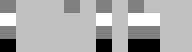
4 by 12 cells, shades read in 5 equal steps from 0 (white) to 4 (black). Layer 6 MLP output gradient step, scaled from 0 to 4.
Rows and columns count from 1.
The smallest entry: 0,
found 4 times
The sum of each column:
8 4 4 4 5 4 8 4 8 7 4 4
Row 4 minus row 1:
2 0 0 0 -1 0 2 0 2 3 0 0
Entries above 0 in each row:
12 8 12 12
